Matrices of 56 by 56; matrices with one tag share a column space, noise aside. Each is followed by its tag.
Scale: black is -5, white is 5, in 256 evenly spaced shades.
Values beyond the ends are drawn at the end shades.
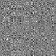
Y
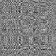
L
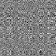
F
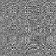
L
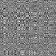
F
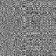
Y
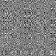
F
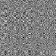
F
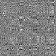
L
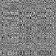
F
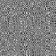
Y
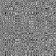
Y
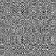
L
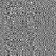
Y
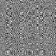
F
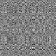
L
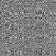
F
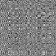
F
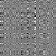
F
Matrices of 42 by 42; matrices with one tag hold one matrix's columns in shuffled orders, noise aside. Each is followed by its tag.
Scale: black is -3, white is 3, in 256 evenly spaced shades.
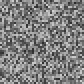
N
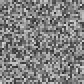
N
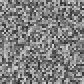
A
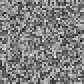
A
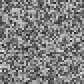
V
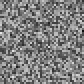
N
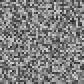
V
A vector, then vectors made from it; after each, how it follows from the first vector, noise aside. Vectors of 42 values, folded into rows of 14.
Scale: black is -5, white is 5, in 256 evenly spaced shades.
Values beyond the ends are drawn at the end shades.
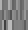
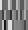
scaled up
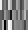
scaled up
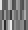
scaled up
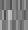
wrapped around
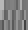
wrapped around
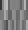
wrapped around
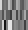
scaled up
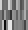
scaled up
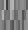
wrapped around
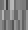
wrapped around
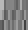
wrapped around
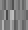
wrapped around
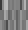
wrapped around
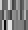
scaled up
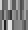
scaled up
